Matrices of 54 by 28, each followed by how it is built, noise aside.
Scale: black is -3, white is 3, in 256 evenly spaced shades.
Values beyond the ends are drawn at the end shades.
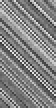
Toeplitz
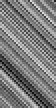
Toeplitz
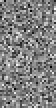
noise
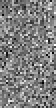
noise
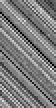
Toeplitz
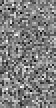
noise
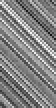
Toeplitz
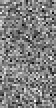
noise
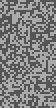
noise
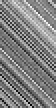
Toeplitz
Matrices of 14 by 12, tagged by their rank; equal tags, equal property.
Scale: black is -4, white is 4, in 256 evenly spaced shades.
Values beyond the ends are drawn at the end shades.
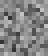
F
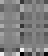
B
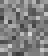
F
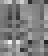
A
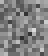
F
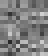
A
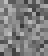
F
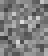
F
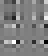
B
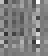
A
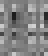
A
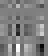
B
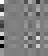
B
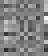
A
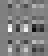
B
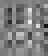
A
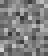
F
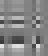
B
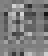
A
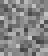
F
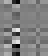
B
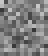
F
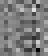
A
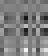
B
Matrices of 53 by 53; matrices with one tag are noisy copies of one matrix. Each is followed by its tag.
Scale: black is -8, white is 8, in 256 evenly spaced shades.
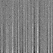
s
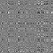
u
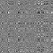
u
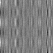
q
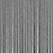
s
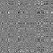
u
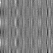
q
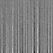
s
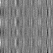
q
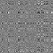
u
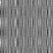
q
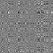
u
